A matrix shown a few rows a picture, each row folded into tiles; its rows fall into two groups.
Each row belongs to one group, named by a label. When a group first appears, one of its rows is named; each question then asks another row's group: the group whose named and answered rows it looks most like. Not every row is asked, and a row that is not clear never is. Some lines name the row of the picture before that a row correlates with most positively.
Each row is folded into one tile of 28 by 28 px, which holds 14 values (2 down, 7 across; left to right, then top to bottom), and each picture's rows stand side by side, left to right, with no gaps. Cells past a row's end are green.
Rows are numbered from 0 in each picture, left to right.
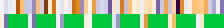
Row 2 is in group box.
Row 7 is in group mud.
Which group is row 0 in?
box
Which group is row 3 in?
mud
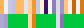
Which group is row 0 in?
box
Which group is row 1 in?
mud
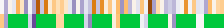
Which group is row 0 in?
box
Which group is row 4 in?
mud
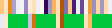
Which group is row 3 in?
mud
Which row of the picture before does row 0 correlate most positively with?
5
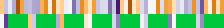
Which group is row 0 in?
box
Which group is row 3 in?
mud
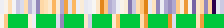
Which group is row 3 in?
box
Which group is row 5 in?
mud
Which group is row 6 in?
box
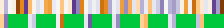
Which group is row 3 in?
box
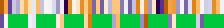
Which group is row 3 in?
mud
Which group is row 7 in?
box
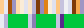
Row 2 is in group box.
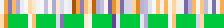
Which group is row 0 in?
mud
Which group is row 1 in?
mud
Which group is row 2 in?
box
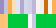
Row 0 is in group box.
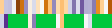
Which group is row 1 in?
box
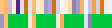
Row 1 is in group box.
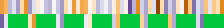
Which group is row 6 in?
box
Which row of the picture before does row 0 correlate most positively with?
0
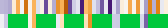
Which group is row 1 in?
mud
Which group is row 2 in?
mud
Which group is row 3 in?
mud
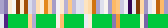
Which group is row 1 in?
box
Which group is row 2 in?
mud
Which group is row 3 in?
mud
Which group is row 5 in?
box
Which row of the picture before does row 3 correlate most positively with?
2
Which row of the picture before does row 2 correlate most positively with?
1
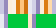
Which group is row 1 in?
box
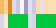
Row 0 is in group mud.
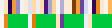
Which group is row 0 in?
mud
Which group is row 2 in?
box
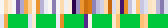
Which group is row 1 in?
mud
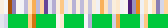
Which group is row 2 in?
mud
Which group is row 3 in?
box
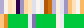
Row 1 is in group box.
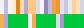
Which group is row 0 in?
box
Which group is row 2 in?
box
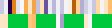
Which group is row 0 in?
mud
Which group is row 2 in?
box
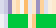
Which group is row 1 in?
mud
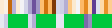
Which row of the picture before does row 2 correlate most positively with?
0
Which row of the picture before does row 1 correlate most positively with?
0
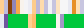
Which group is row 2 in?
box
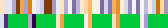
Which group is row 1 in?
box
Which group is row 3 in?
mud
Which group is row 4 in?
mud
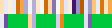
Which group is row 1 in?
box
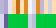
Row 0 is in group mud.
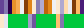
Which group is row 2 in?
box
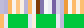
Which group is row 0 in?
box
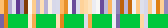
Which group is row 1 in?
mud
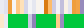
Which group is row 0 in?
box
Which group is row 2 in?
box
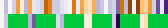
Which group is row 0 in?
box
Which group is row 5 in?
mud
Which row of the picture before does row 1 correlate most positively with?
1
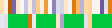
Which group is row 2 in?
box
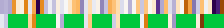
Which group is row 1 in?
mud
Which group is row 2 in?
box
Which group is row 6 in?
box
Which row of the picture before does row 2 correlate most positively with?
2
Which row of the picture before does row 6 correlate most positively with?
2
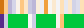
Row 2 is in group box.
